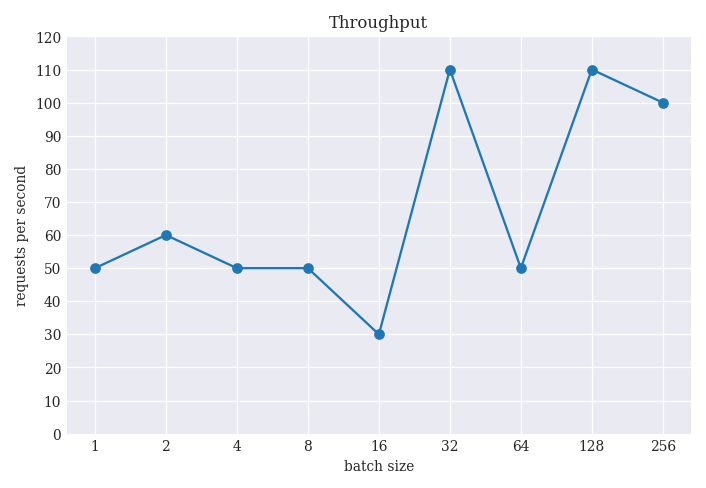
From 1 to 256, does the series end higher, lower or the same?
higher
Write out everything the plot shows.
Title: Throughput
x-axis: batch size, ticks 1 2 4 8 16 32 64 128 256
y-axis: requests per second, ticks 0 10 20 30 40 50 60 70 80 90 100 110 120
Values:
50 60 50 50 30 110 50 110 100
